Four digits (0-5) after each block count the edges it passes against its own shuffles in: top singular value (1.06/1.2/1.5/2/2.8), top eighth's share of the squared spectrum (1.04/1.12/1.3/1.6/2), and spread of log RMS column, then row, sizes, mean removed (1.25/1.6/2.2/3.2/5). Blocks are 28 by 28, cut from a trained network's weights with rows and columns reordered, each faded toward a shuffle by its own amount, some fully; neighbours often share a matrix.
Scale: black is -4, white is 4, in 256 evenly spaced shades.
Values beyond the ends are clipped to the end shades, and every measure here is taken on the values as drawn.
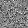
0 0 0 1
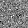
1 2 0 1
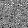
1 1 0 0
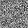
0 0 0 1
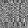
4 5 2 2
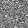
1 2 0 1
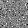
0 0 0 0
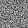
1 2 0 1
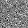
0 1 0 0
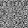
3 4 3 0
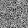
2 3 1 0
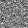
2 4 1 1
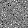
1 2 0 0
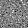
0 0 0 0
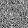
2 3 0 0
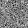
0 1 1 0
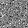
1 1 0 0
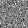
0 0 0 0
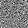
0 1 0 0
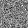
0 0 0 0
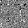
2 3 1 1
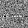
3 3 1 1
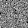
1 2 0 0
